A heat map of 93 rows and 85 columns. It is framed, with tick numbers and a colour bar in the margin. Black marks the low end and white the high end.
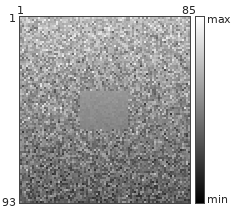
In the centre lies a patch that is calmer than the rest. The centre is the calmest part. The field climbs toward the top. The grain is fine, like static.
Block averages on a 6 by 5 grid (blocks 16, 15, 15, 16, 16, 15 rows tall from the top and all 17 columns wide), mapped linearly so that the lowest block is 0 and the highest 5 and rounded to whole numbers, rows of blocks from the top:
55555
44444
33333
22222
11111
00000
